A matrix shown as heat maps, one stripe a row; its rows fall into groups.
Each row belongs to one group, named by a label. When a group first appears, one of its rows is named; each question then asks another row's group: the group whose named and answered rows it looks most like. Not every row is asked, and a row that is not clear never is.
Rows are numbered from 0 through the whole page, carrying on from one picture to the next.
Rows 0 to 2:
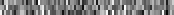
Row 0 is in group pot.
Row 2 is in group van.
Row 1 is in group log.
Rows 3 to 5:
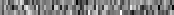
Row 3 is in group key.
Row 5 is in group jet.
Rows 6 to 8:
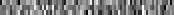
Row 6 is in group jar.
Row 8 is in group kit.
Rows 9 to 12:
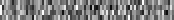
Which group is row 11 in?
van
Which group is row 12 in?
kit
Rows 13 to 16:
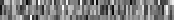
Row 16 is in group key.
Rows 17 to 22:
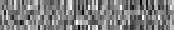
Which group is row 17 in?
jet
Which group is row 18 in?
jet
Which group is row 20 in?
kit
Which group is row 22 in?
jet
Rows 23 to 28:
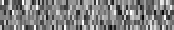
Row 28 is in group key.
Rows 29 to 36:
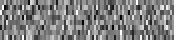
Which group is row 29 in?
key
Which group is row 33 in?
log
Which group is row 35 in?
jet
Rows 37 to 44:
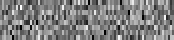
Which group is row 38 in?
key
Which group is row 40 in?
pot
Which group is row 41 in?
key
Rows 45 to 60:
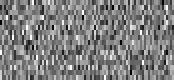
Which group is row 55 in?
van
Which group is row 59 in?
van
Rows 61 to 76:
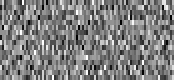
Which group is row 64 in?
jar
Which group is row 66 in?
pot
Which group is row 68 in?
jar
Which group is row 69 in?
van
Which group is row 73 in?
kit
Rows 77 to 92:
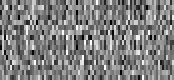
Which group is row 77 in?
jar
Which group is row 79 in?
jar
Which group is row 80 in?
jar
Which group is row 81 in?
key
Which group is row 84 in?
log
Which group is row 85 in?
jar
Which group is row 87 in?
log
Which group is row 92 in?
kit
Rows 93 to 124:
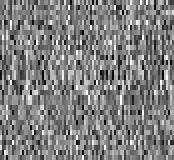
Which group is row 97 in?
log
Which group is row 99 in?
log
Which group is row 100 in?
kit
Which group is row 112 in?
jet
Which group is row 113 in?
jet
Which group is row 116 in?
log
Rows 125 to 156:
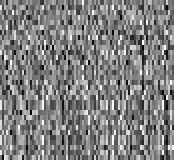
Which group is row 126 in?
van
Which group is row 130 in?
log
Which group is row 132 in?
jet
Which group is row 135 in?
van
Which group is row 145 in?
van
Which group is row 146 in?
van
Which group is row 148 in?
jet
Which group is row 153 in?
van
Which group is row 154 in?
pot
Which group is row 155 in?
van
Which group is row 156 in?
pot
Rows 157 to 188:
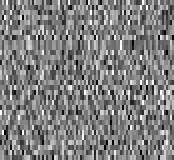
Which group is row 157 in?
kit
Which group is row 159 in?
jar
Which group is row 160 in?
pot
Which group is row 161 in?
jar
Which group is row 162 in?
log
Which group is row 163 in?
pot
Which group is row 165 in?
jet
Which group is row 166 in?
jet
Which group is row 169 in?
jar
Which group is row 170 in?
key
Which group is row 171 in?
van
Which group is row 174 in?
jet
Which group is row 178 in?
jar
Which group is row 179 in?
van
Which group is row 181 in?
kit
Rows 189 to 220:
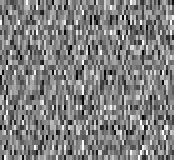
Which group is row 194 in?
jet
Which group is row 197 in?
kit
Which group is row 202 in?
log
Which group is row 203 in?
key
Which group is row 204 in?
jar
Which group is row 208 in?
log
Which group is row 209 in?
log
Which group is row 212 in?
pot
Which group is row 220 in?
pot
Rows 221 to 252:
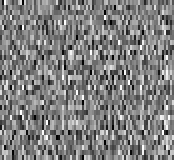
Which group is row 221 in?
pot
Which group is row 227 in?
pot
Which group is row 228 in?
jar
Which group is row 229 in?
kit
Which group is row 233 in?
pot
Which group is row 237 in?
kit
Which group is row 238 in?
jet
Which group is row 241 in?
log
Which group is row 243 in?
key
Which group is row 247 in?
van
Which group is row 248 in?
key
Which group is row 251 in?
kit
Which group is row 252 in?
pot
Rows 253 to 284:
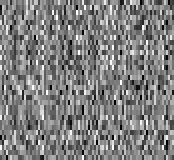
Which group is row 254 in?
jar
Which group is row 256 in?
pot
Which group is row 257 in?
van
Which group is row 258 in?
kit
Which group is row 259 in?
log
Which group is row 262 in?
van
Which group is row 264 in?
van
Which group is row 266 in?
van
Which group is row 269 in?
jet
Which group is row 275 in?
log
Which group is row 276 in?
van
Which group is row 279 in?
jet
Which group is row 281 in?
pot
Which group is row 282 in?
van
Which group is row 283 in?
log
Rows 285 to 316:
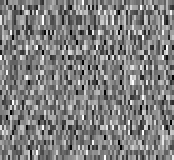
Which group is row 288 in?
van
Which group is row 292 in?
kit
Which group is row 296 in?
van
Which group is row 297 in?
log
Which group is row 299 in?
log
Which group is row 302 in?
log
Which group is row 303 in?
jar
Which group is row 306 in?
jet
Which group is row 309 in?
jar
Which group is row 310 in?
van
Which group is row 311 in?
kit
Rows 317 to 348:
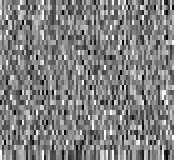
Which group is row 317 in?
van
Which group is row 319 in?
van
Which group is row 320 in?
log
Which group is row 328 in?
key
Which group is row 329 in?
log
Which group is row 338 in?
log
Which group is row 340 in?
jet
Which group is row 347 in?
van
